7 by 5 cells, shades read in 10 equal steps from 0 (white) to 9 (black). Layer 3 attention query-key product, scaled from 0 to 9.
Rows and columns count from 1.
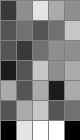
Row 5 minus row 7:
-6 5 3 8 -6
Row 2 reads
6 5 6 5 2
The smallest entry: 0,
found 2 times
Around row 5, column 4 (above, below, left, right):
4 6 3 3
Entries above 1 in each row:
4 5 5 5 5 5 2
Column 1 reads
7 6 6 8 3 6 9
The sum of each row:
19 24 26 23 23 22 19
